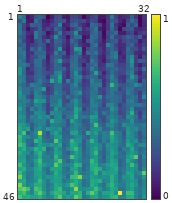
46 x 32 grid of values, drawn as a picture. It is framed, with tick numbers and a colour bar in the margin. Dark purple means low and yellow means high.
The field climbs toward the bottom. The bottom left is the ninth with the highest average. Upright stripes repeat 7 times across the table.
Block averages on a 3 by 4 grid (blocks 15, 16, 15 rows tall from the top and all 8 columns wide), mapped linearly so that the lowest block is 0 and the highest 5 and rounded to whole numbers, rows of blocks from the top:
1100 / 3322 / 5544
